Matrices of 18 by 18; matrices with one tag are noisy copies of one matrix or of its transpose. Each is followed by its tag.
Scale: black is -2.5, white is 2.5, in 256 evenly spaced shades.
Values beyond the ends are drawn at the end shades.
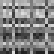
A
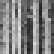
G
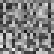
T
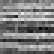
G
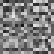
T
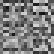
T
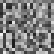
T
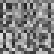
T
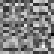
T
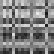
A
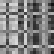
A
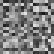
T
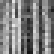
G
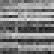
G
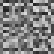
T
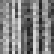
G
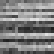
G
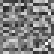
T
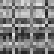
A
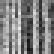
G
